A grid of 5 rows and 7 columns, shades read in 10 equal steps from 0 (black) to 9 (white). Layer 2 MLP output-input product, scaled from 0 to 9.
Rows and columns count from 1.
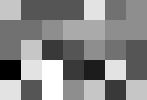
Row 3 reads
4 7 2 3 5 4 3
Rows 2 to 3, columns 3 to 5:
5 6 6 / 2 3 5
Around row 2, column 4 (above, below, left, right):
3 3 5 6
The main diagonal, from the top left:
7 4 2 2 7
